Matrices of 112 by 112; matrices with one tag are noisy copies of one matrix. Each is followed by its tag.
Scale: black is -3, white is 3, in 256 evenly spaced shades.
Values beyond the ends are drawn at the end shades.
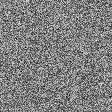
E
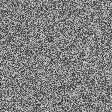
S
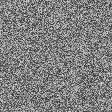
E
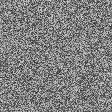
E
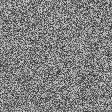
E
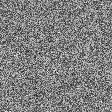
S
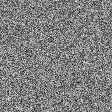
S
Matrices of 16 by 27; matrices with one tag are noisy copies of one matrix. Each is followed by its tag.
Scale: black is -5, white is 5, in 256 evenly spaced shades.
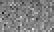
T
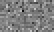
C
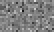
C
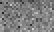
T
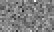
C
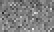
T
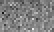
T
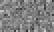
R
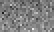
T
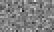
C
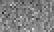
T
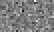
C
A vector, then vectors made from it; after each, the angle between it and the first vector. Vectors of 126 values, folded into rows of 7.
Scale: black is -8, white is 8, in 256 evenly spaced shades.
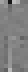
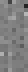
partly aligned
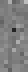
partly opposed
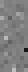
orthogonal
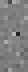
partly aligned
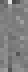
nearly opposite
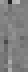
nearly parallel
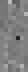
partly opposed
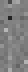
partly aligned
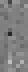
partly aligned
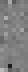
partly opposed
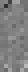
partly aligned
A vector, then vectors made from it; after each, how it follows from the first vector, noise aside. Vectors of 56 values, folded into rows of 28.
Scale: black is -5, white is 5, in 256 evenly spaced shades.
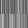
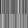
copied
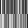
scaled up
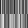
scaled up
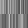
wrapped around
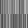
reversed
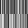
scaled up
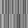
sign-scrambled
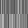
copied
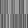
reversed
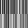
scaled up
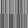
negated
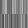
wrapped around
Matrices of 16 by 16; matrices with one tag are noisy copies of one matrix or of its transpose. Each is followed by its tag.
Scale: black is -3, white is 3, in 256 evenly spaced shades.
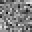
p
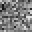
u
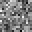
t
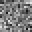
p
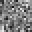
p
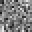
p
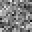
t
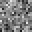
t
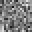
p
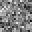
t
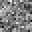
t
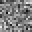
p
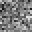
u
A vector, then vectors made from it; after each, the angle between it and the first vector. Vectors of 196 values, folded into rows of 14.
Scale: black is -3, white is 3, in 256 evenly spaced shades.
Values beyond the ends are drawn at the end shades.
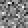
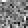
orthogonal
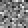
partly aligned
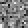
partly aligned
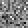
orthogonal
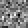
partly opposed
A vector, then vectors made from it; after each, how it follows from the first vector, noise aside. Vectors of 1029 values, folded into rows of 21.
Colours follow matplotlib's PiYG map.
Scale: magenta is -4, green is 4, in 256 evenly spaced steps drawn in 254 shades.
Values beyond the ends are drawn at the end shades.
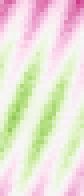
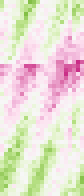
wrapped around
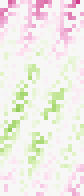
partly zeroed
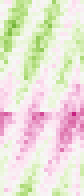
wrapped around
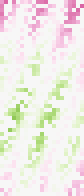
partly zeroed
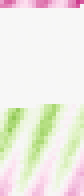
partly zeroed
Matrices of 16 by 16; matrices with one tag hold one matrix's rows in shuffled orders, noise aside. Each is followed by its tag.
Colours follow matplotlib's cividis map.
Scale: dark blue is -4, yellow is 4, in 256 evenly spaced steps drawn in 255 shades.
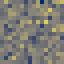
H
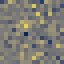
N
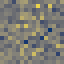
N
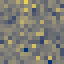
N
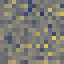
H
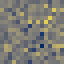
H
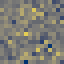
N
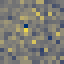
N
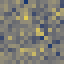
N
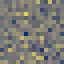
N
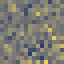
H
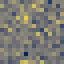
N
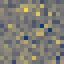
N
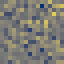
H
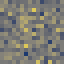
N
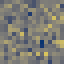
H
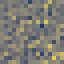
H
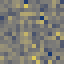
N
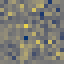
N
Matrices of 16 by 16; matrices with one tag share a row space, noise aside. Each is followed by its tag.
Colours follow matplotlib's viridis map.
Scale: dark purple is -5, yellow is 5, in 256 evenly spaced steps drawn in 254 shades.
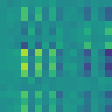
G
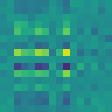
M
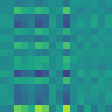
M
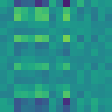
M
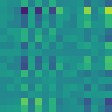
G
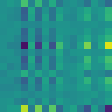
G
